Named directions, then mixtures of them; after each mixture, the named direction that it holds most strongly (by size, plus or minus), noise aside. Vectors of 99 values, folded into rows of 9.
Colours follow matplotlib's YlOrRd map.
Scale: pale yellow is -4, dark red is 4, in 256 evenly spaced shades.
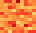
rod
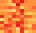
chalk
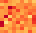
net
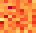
net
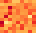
net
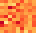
net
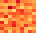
rod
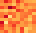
net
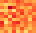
net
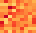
net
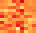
chalk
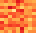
chalk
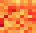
net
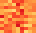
chalk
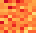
rod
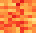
chalk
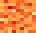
rod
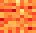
rod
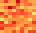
rod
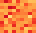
net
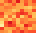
rod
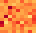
net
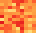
chalk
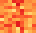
chalk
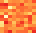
net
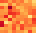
net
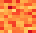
rod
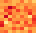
net
